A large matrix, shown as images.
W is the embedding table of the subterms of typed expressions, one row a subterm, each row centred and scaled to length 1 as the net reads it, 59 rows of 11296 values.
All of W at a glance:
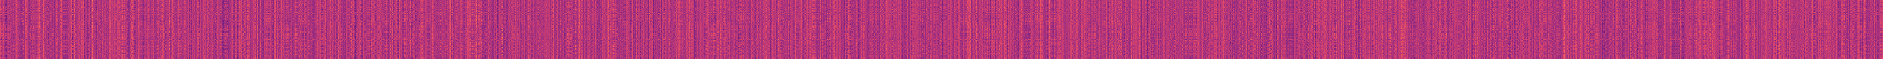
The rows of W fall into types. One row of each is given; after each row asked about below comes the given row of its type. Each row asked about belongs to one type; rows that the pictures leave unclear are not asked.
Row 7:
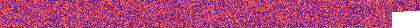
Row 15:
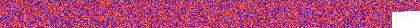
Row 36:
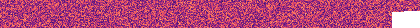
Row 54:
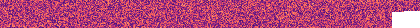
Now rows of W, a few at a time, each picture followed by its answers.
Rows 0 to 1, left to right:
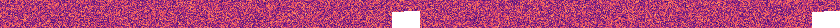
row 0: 36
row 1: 7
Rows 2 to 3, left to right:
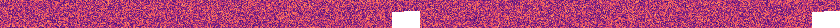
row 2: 54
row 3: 7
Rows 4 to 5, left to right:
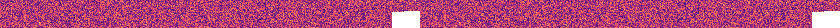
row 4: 15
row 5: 15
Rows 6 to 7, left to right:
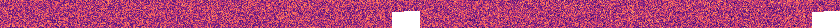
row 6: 54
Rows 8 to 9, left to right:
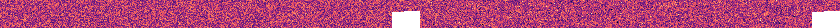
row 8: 36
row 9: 7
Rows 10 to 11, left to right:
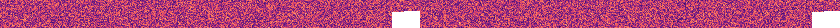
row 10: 36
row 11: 15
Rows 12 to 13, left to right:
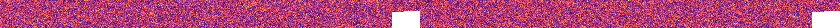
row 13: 15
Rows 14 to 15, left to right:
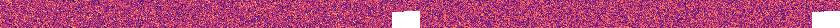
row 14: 36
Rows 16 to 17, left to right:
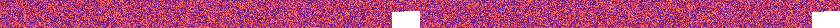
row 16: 15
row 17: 36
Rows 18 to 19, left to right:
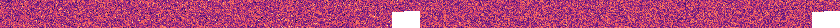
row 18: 15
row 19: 15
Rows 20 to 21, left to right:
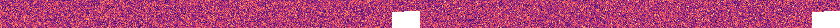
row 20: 15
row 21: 7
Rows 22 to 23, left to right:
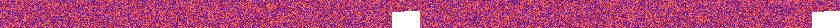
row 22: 36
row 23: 7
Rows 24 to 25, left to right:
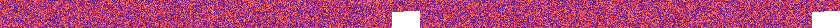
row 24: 7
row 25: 36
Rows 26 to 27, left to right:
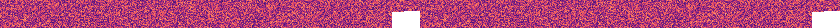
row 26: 36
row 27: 36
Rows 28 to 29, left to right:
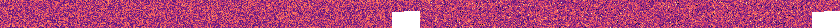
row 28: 54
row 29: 36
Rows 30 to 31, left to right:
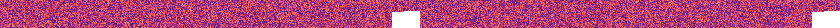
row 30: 54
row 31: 7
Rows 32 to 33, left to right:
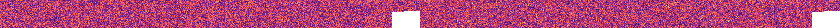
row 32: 7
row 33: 54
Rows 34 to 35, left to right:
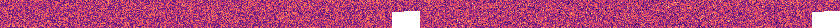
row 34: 54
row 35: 54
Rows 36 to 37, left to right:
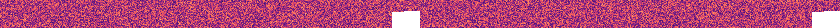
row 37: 54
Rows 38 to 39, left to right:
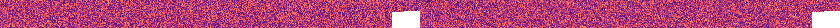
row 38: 54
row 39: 15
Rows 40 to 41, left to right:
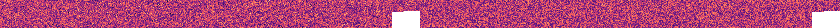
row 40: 7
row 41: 54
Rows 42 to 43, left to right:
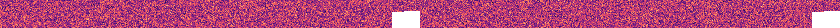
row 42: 15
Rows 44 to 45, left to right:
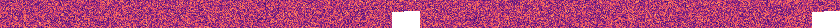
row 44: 15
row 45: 7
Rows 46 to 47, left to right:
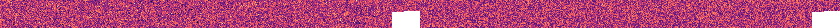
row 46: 7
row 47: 54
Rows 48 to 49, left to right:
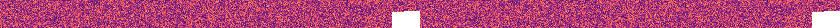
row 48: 7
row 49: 7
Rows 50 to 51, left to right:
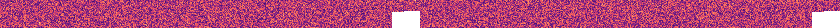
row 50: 15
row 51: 54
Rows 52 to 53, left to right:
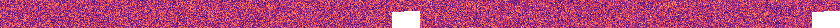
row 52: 36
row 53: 7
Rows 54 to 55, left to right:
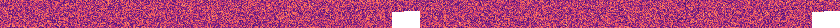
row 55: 15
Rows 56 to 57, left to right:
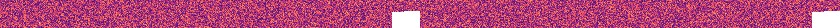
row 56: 15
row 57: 36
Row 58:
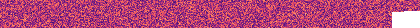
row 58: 36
